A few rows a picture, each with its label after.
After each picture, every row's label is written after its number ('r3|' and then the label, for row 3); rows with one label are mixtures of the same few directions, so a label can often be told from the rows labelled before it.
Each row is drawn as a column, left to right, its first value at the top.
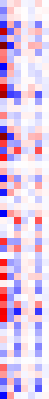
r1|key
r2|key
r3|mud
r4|mud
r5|key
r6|mud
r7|key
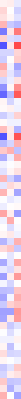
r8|key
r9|mud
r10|key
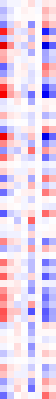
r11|key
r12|key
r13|mud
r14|key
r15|mud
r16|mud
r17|key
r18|key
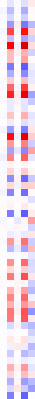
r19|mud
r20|key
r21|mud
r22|key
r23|mud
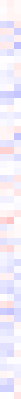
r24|mud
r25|mud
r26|key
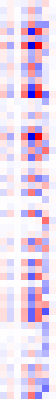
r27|key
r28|key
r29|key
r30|key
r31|key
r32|key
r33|mud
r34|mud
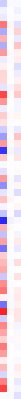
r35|mud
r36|mud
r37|key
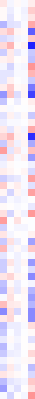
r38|mud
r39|key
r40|mud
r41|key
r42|key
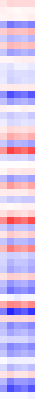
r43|mud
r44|mud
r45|mud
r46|mud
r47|mud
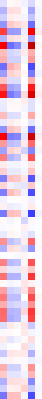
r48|key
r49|key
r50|key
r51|mud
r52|key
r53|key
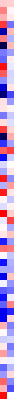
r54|key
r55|mud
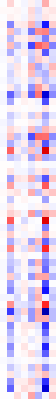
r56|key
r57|mud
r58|key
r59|mud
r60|key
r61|key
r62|mud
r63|key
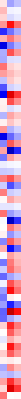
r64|key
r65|mud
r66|mud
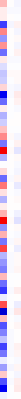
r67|mud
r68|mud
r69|mud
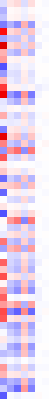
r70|key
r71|mud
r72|mud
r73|mud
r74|mud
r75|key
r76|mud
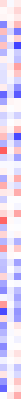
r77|mud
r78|key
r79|key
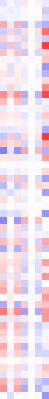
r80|mud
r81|key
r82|mud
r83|mud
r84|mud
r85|mud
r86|key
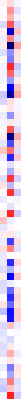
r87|mud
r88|key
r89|key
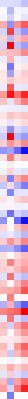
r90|mud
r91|key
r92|mud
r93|mud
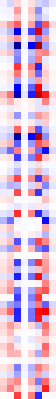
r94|mud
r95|mud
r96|key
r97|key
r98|key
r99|key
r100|mud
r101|mud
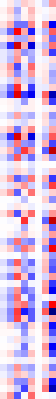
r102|key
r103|key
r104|key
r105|mud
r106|key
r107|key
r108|mud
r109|mud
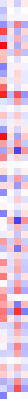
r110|key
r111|mud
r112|mud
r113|mud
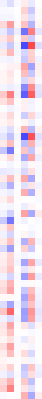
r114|mud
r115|mud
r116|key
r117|key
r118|key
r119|key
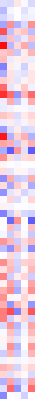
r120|key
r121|mud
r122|mud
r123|key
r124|mud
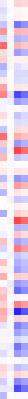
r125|key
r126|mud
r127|mud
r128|mud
